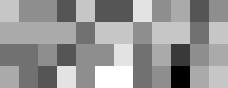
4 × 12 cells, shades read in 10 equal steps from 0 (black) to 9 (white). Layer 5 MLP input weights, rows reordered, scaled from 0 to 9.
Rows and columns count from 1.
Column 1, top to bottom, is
7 6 4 6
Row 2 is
6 6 6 6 4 7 7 5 7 7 4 7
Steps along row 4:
down down up down up same down up down up up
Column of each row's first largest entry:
8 6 7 6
